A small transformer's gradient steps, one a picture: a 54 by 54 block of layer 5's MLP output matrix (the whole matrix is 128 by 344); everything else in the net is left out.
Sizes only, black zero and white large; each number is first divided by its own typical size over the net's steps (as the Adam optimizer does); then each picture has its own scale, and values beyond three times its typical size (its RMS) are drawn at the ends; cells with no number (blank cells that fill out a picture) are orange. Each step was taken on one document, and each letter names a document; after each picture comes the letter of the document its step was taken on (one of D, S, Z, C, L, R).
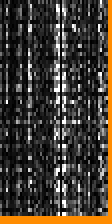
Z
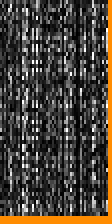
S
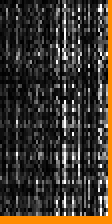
Z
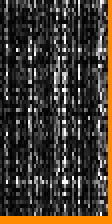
Z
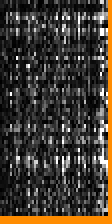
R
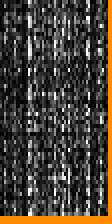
R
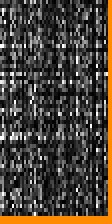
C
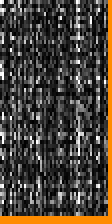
C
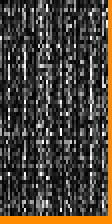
S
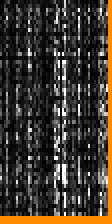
Z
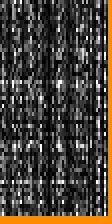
C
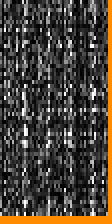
S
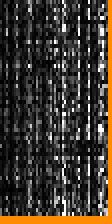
Z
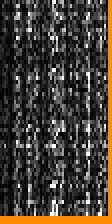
R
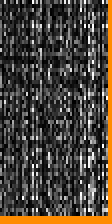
S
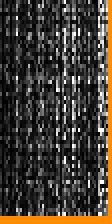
Z
